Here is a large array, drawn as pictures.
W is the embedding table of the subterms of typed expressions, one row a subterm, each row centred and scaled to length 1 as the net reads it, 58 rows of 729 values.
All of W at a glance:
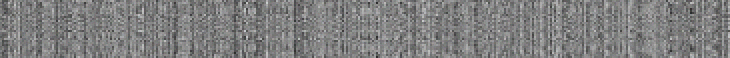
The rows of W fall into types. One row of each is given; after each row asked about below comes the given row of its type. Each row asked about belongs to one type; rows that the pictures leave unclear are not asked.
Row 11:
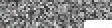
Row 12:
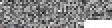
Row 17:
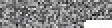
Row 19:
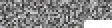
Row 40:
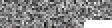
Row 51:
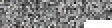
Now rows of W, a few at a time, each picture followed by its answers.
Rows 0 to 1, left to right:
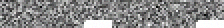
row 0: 40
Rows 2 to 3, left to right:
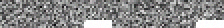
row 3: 51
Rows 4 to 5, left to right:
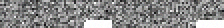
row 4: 51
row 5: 12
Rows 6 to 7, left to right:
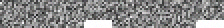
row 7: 19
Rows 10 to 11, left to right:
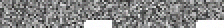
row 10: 17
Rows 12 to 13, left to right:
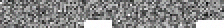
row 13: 11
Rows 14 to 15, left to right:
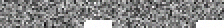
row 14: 40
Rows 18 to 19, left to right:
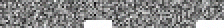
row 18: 11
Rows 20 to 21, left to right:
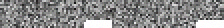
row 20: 51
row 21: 17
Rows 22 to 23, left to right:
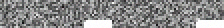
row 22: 19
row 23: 12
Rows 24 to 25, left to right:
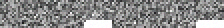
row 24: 51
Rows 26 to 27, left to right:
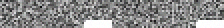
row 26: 40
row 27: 12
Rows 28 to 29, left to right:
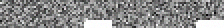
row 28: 12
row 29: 19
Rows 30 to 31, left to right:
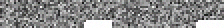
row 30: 51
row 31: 17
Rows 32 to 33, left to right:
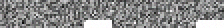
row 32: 19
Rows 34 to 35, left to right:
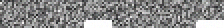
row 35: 19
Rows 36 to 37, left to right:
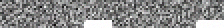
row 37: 19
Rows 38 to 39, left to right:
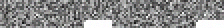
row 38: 19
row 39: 51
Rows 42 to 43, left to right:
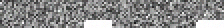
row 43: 51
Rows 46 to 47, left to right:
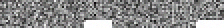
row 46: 11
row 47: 12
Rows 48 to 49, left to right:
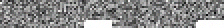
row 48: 12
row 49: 17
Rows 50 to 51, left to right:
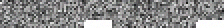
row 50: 12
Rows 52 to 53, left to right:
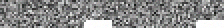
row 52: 51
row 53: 19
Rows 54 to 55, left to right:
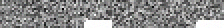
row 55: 40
